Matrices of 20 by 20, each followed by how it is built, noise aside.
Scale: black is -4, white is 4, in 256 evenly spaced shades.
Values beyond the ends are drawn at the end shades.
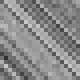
Toeplitz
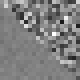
upper triangular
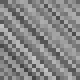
Toeplitz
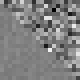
upper triangular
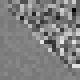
upper triangular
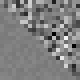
upper triangular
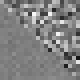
upper triangular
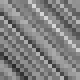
Toeplitz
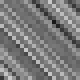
Toeplitz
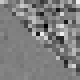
upper triangular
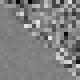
upper triangular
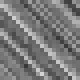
Toeplitz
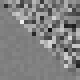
upper triangular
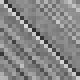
Toeplitz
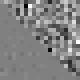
upper triangular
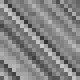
Toeplitz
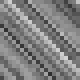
Toeplitz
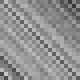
Toeplitz
